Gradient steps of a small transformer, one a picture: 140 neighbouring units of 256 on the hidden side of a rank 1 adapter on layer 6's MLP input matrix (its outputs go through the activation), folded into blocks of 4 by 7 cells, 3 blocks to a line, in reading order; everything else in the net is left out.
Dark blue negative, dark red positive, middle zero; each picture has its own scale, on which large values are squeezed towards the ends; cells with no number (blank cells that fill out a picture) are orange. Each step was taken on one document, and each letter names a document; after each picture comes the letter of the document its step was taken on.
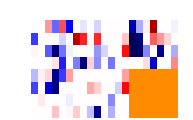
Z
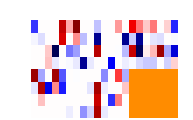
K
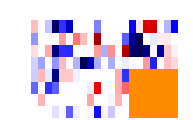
Z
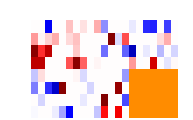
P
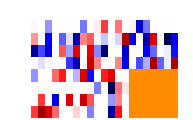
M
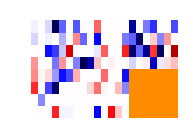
Z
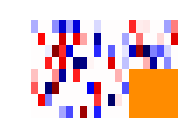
K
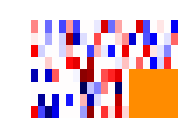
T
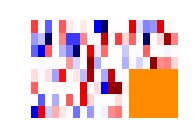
M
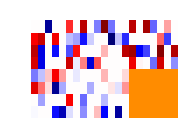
P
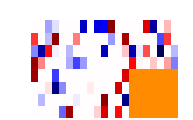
P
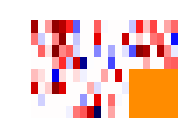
K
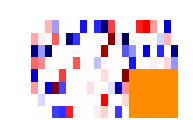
P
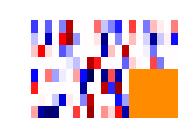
T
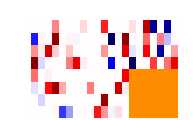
P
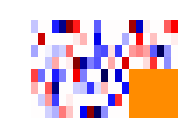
K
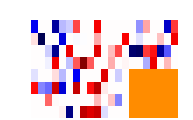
K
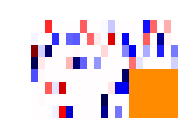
P
